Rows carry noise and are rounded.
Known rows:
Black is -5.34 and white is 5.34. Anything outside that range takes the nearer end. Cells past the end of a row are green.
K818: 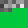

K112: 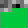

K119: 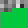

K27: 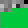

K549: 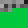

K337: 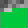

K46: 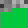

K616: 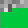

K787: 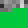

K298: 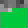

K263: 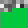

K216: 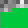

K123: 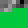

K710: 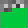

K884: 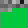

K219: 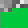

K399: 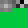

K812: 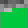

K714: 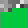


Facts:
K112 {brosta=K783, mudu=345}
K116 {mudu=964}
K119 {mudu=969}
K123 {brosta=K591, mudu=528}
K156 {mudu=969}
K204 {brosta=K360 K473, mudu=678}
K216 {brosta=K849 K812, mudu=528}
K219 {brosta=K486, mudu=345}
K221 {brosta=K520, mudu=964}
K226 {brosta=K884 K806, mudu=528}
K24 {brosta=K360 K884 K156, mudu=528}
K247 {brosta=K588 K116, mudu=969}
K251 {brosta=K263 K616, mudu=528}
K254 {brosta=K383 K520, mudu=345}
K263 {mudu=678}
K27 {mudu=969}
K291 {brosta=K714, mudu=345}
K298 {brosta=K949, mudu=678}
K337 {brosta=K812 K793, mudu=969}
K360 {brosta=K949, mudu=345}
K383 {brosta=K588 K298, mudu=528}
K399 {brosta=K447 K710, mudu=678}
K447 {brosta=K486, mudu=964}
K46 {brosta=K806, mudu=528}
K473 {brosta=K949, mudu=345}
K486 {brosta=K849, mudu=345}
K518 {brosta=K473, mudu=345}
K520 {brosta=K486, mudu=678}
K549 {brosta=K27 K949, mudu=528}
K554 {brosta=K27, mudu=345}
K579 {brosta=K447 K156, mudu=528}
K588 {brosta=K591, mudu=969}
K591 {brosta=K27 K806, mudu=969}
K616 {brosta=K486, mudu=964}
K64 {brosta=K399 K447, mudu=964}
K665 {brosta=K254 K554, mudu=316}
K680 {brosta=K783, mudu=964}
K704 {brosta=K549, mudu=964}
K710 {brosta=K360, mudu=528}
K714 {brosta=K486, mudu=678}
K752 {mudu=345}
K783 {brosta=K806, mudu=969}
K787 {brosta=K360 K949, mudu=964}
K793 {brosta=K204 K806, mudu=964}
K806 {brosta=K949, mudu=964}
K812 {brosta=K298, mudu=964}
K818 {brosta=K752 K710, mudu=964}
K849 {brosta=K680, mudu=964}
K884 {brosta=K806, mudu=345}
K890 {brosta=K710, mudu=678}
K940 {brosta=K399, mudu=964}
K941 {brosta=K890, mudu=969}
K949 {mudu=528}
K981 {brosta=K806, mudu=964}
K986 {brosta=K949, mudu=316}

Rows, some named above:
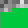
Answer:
K216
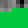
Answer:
K588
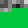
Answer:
K112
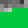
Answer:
K812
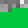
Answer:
K849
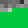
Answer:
K812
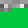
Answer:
K579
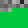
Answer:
K884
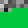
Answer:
K949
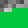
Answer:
K337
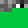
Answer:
K247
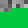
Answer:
K806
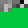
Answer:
K64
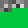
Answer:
K710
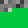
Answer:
K473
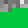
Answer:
K849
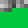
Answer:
K447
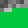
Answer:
K337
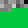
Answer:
K554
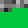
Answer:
K752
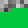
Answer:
K156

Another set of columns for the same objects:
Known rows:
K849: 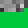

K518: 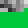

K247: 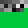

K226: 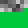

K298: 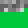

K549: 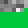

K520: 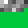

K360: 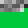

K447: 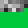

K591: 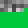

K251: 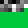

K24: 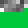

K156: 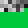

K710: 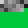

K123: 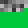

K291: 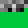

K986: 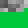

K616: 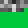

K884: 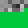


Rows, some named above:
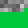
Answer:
K793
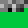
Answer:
K291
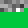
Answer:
K554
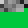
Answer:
K710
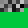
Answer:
K116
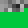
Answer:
K884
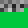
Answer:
K588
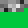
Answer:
K399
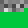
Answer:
K383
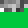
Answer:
K579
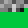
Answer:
K219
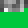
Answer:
K812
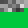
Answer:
K112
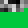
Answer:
K263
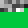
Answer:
K27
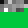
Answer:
K216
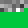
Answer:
K554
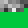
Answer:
K447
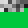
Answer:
K156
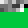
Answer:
K949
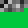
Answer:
K818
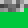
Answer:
K473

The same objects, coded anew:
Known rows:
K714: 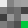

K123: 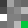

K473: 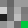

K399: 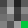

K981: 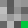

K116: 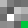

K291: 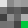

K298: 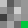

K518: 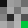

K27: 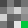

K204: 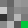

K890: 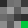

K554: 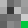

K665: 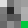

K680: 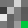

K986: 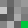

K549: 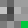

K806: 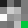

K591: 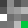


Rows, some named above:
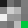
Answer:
K806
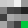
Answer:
K251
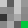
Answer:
K812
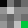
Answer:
K360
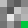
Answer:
K588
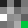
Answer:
K884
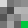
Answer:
K383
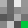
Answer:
K337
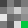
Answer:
K27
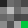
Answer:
K710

